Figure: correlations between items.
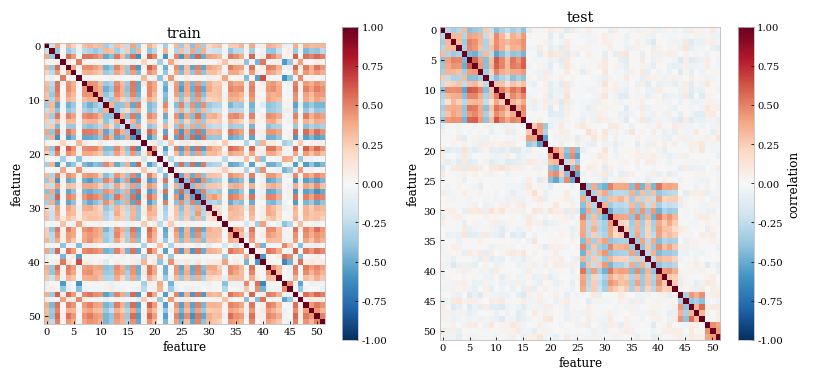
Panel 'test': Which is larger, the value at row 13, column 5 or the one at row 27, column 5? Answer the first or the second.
the first
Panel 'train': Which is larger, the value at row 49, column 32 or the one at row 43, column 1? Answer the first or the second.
the first
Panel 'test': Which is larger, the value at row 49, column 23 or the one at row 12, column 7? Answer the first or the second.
the second
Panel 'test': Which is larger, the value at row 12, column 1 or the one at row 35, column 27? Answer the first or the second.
the second
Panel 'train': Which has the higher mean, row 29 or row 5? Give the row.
5
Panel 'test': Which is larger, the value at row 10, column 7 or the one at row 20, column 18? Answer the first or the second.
the first
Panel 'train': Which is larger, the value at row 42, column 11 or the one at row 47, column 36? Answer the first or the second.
the second
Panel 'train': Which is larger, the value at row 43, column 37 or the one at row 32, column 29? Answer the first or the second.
the first
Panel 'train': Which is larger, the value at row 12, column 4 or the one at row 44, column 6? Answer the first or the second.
the first
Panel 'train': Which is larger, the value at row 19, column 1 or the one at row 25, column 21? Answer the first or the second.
the second
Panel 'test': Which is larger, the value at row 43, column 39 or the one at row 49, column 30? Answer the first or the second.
the second
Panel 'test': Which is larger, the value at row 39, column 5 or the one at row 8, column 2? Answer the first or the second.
the first
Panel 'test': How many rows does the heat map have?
52
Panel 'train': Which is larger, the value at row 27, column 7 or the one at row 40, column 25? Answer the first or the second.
the second
